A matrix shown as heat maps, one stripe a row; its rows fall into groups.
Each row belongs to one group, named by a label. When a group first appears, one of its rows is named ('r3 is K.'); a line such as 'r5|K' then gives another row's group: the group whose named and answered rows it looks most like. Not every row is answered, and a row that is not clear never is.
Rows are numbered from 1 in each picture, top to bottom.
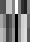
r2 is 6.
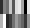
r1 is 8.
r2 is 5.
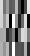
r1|5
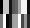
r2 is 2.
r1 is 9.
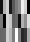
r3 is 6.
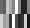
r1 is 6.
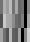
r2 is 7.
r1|7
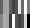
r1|9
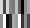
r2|2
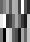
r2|5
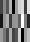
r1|8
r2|9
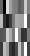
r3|6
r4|9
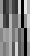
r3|7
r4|7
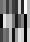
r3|8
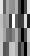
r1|5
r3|5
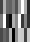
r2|2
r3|8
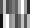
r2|7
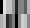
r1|7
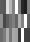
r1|6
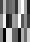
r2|2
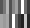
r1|9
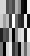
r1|5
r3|8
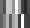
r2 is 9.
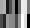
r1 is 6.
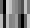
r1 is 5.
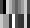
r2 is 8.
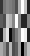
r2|6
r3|9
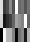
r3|7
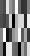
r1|6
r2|8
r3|2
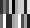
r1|8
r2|2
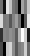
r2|5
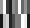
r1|2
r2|9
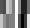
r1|6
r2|5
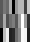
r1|8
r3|9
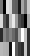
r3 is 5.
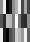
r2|6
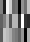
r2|9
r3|7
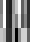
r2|2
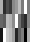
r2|6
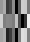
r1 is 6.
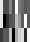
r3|8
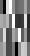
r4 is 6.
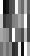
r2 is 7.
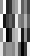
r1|2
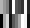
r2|9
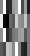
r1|2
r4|6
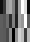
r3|8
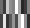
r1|6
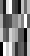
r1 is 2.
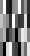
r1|2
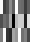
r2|8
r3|2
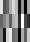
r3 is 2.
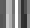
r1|6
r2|6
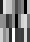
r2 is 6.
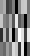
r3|8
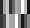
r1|9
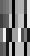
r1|8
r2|8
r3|2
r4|8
